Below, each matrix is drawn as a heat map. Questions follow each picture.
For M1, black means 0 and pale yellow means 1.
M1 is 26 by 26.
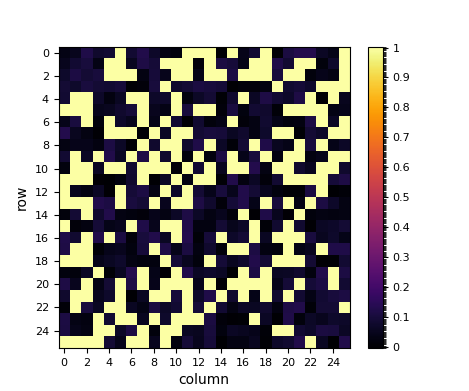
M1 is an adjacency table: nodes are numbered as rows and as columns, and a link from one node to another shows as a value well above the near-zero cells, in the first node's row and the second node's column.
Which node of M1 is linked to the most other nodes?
node 10
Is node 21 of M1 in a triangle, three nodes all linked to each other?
yes
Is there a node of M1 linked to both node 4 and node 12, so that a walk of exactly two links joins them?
no
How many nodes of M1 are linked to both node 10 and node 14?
2
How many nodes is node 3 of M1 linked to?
5
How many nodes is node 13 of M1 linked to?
10
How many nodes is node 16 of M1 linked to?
8
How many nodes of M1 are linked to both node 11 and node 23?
2
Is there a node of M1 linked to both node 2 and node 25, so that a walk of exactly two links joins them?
yes
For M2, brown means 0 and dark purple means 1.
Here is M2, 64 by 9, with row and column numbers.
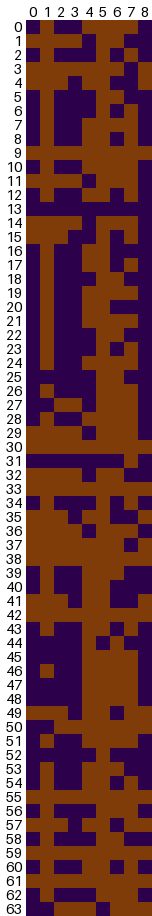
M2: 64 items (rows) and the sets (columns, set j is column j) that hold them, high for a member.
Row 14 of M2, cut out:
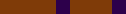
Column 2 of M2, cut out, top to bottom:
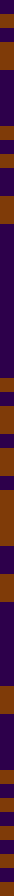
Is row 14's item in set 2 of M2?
no
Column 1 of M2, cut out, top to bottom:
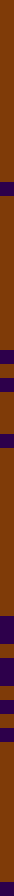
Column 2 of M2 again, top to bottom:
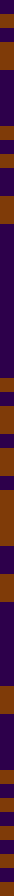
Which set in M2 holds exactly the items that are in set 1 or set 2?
0
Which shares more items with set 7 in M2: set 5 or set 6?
set 6
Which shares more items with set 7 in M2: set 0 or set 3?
set 3
